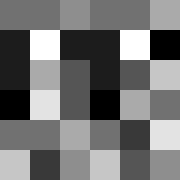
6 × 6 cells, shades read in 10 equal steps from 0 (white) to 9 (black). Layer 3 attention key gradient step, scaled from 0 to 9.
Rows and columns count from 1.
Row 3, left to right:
8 3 6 8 6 2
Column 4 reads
5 8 8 9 5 2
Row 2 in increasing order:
0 0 8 8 8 9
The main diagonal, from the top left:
5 0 6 9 7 4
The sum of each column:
37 21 31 37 27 24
